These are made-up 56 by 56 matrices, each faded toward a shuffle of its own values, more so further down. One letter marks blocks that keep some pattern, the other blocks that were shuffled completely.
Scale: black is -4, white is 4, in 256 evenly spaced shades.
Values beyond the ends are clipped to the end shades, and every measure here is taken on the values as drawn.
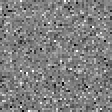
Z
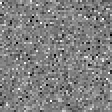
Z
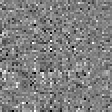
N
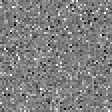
Z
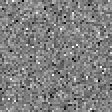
Z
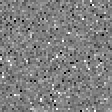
Z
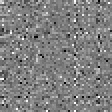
N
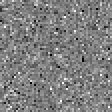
Z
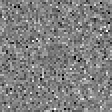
Z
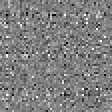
N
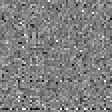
N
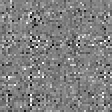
N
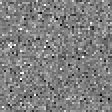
Z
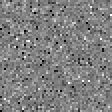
Z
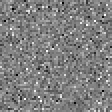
Z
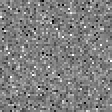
Z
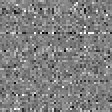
N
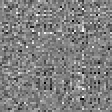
N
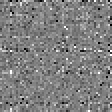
N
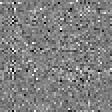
N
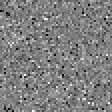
Z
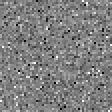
Z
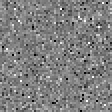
Z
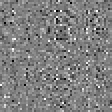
N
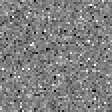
Z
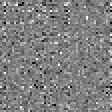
N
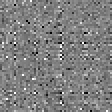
N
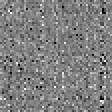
N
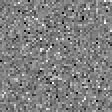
Z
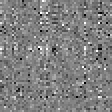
N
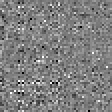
N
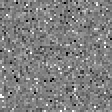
Z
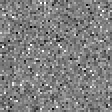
Z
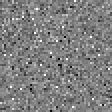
Z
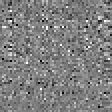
N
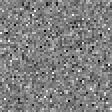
Z
